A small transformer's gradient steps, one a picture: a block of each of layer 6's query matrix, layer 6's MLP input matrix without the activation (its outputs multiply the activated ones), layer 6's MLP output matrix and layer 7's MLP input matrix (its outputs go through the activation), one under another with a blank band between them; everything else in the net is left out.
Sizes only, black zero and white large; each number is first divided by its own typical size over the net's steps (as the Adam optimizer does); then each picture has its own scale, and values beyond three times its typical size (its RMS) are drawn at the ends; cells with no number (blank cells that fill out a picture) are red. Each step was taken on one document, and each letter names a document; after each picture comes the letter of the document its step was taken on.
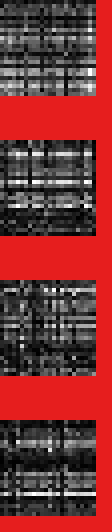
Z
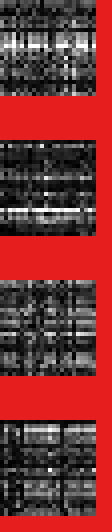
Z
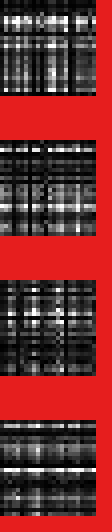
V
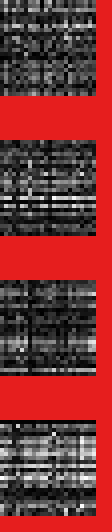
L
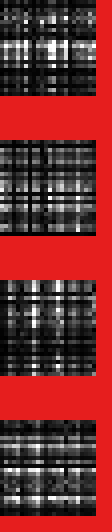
V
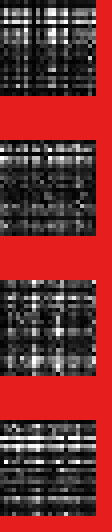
V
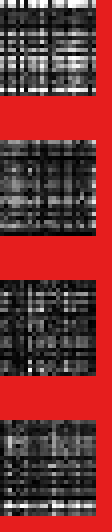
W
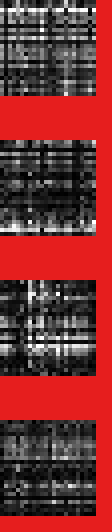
W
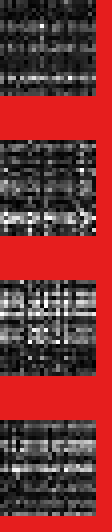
W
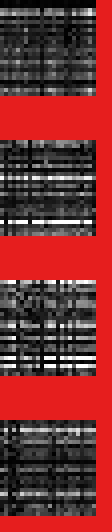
Z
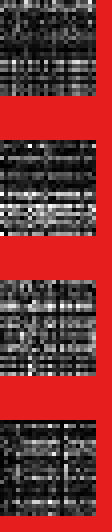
Z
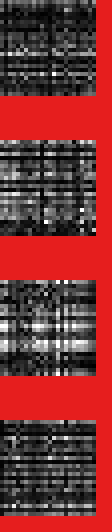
W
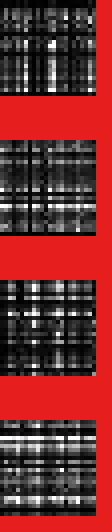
V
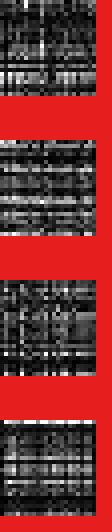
W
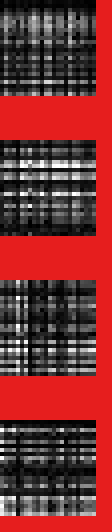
L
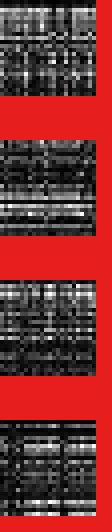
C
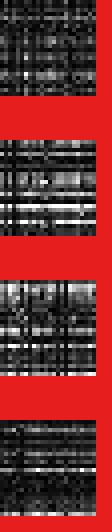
C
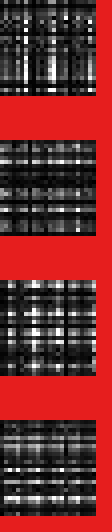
V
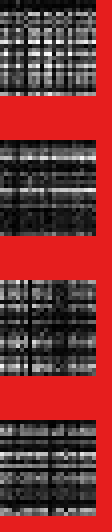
L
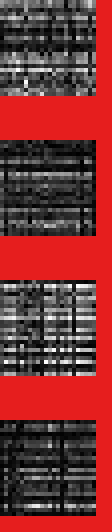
Z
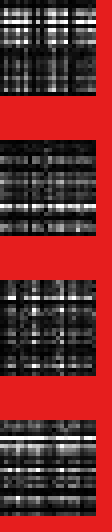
V
